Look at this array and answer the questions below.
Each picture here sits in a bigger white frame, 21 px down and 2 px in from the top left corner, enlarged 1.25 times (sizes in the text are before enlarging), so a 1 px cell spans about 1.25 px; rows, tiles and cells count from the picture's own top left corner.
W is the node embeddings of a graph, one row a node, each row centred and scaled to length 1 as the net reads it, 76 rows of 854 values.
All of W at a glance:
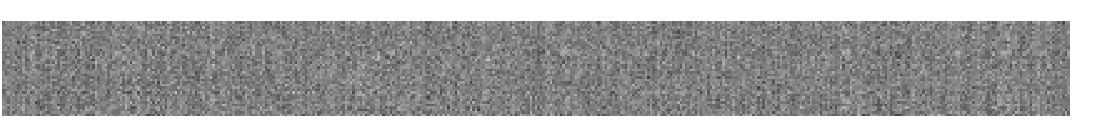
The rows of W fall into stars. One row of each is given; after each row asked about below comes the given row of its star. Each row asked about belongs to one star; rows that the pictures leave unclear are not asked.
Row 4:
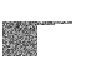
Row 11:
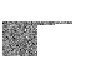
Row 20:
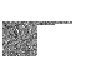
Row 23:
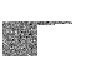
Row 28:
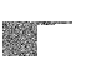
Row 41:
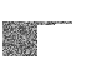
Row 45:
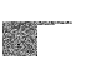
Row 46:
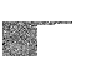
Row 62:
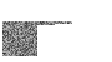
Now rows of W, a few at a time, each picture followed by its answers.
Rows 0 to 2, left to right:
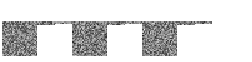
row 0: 4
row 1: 41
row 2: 20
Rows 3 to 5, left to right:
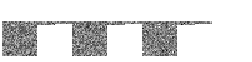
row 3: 41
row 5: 62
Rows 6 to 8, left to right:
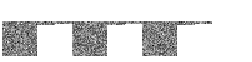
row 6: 45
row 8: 11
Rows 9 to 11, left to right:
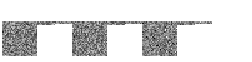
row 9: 23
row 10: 28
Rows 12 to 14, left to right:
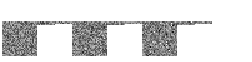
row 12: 23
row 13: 45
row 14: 46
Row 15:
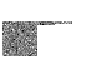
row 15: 4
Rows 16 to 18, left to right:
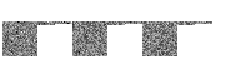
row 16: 23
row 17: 46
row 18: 28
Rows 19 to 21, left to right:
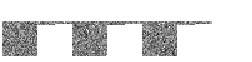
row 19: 23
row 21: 62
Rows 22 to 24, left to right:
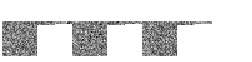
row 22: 11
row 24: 11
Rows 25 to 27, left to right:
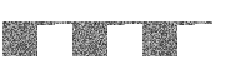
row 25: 11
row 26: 11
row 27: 11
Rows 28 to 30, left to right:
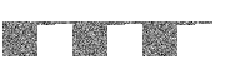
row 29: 28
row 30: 28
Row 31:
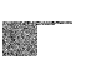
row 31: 45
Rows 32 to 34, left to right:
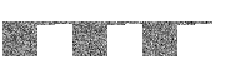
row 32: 46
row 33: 41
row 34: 28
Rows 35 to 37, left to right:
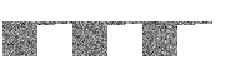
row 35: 28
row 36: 28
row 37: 4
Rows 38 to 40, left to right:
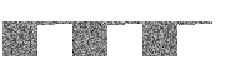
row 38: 11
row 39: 45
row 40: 23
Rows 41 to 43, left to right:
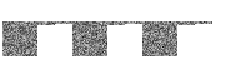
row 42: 46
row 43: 20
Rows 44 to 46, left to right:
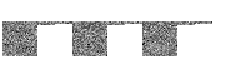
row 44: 41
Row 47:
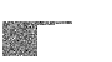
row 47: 11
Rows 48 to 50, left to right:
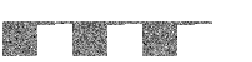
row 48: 20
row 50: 46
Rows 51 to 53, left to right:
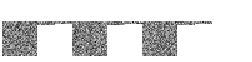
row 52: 41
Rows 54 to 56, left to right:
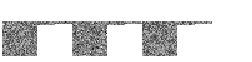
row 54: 23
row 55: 41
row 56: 46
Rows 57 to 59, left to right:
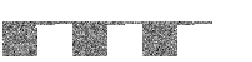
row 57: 46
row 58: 4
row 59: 41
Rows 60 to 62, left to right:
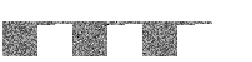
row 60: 41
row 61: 62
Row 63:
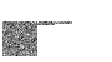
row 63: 45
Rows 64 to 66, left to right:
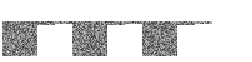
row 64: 20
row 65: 11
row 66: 45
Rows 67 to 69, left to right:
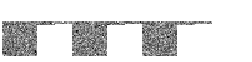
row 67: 4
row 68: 62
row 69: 62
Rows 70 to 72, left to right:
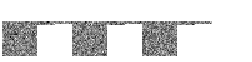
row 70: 23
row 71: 62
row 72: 45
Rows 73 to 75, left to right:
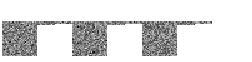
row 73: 41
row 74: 20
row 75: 20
